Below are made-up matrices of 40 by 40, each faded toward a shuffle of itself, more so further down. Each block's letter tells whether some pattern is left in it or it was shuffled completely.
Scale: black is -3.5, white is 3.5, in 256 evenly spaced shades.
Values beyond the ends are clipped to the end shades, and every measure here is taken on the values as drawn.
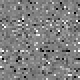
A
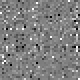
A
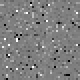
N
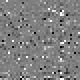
A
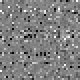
A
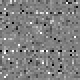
A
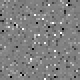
N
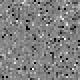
N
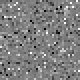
N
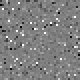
N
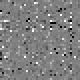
A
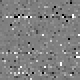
A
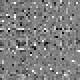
A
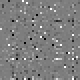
A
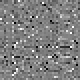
A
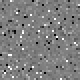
N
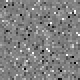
N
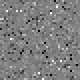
N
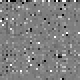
A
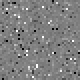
N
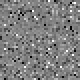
N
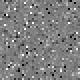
N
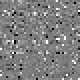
A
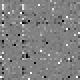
A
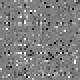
A
